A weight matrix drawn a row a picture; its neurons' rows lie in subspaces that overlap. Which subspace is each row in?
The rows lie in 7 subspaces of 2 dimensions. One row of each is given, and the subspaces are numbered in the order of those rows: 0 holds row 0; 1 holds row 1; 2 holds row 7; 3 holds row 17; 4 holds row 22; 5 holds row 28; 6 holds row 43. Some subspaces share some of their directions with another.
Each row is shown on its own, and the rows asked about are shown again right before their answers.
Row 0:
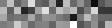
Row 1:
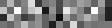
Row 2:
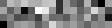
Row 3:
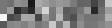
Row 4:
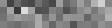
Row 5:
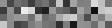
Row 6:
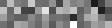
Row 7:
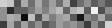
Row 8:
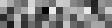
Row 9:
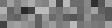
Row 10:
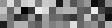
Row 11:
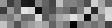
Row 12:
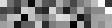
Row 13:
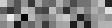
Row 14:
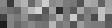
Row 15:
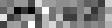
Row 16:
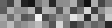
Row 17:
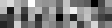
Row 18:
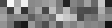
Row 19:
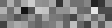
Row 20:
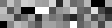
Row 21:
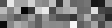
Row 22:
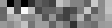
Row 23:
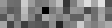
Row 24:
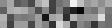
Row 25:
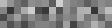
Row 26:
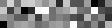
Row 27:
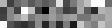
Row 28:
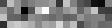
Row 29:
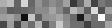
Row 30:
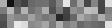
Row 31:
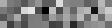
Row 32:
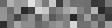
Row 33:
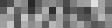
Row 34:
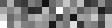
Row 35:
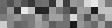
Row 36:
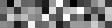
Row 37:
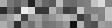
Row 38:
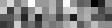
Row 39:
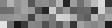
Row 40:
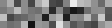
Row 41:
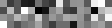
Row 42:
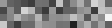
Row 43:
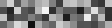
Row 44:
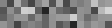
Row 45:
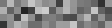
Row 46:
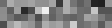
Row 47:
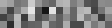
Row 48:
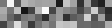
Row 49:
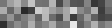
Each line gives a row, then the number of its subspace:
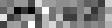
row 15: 1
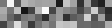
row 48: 6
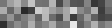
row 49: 6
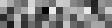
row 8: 3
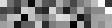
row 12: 2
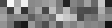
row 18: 4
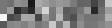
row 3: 1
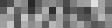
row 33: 3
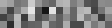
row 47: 3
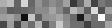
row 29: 2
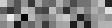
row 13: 2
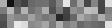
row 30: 4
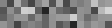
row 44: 0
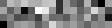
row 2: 0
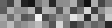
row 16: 5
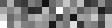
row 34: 0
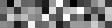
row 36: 6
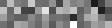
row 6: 0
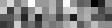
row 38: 3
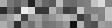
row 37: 2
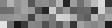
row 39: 4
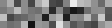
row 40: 6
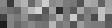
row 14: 0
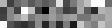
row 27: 5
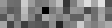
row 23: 5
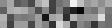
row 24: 6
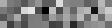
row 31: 3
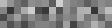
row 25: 3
